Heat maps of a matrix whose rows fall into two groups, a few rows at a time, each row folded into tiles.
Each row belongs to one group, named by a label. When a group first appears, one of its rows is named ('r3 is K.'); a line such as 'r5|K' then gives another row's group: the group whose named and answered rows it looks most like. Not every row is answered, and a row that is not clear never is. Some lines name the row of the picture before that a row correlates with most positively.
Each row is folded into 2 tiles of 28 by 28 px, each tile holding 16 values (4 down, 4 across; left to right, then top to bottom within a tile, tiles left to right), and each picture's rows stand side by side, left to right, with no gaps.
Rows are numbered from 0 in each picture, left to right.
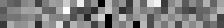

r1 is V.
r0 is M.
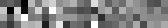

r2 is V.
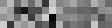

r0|V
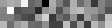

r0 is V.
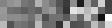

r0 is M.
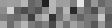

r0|V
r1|V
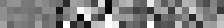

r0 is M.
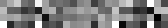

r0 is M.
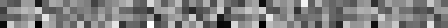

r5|V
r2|M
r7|M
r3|V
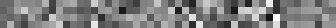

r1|M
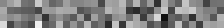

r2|V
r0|M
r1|V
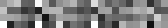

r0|M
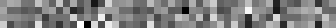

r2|M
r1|V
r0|M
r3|V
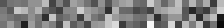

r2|M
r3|V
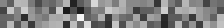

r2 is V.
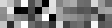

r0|V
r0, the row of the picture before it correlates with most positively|2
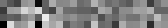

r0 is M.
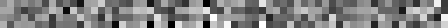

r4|M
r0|V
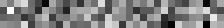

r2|V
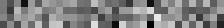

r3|V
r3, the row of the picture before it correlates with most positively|2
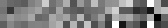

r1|V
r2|M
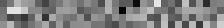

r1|V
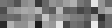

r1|M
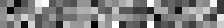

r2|M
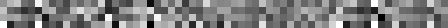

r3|V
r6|M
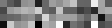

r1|M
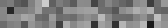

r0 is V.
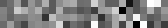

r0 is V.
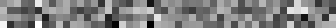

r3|V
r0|M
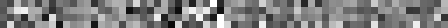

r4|M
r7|V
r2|V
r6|M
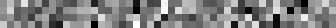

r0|V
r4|V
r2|V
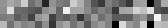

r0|V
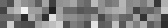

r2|V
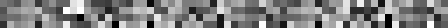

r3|V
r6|V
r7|M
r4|M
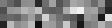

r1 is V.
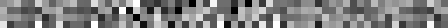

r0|M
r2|V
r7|M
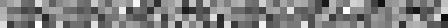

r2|V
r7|V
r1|M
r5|V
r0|M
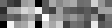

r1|M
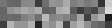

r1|V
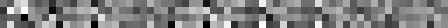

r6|V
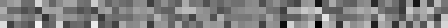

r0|M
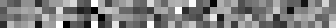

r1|M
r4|V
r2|M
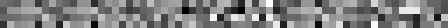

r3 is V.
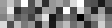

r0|V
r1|V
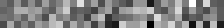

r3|V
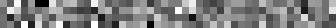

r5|V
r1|M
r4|M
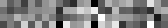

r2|M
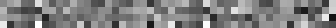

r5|V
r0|M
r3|M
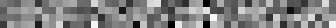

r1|M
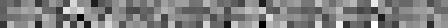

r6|M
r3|M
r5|M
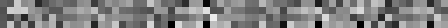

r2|M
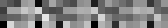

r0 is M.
